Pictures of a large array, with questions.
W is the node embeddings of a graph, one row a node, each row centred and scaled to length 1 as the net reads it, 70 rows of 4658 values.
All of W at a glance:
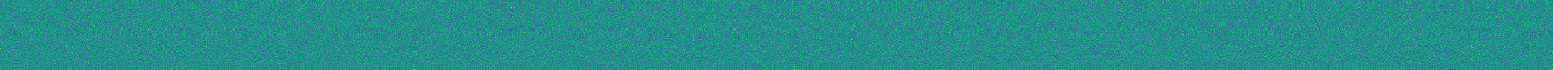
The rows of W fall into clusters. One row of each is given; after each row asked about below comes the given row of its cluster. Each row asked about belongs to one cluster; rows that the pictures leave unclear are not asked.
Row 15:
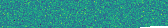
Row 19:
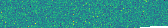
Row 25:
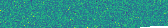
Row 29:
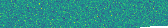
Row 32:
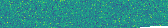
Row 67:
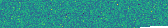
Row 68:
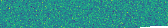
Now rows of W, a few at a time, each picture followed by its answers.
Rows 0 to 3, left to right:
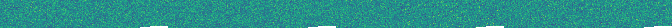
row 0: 15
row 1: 29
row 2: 19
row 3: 19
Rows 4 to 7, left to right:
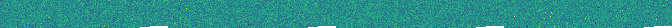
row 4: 25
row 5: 67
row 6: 25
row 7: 19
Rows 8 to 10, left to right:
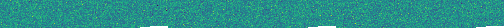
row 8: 25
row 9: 29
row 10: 29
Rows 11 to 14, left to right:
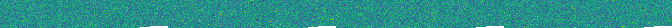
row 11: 25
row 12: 15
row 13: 19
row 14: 29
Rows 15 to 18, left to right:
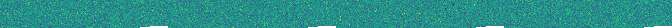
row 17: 67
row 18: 15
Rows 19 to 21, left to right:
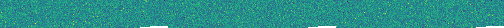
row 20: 29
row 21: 19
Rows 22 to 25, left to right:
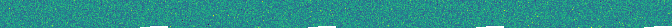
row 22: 68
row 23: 15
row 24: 68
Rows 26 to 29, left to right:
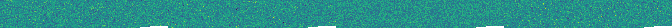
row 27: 25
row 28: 29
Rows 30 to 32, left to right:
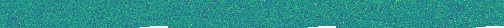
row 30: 29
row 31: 67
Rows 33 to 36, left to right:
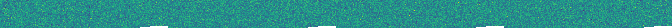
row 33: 67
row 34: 67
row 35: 67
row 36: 19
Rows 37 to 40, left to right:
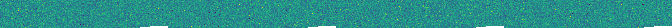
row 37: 67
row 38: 19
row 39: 29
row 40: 67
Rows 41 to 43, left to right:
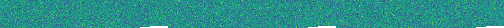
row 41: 15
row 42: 68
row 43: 67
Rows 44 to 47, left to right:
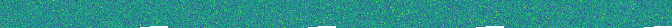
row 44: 15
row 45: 32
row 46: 32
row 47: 19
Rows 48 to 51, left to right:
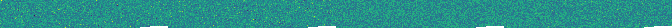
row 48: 67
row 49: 19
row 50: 15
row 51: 25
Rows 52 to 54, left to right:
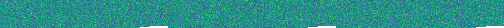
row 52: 25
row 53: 32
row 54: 15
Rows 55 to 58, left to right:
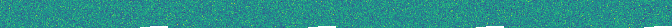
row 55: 68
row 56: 29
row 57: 19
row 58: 15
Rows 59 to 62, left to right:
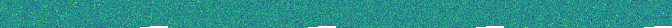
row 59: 32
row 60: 67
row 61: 19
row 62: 68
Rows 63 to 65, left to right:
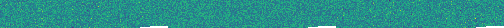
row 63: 67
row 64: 25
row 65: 15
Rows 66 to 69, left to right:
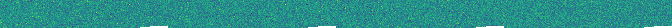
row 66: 25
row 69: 25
